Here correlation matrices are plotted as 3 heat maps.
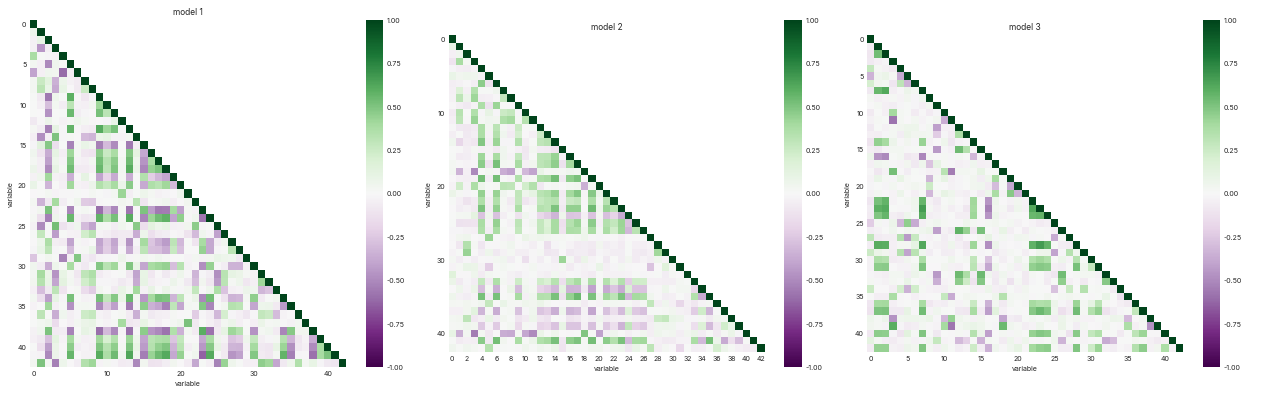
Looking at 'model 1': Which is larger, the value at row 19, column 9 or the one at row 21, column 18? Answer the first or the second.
the second
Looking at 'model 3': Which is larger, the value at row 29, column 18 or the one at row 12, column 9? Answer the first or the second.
the first
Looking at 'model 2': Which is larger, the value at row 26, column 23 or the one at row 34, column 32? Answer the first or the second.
the first
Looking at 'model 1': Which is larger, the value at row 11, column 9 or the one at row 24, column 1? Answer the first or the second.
the first
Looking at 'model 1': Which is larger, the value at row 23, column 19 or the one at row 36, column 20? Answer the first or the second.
the first
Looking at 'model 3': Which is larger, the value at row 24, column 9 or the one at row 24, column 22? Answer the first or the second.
the second
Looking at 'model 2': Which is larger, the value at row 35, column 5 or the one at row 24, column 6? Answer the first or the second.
the first
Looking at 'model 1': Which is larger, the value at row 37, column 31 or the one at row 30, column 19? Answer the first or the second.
the first
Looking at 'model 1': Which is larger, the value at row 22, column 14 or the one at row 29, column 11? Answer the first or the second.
the first
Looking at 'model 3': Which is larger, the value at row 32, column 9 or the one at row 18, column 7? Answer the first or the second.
the second
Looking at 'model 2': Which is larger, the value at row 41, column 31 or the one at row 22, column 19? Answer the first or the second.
the second
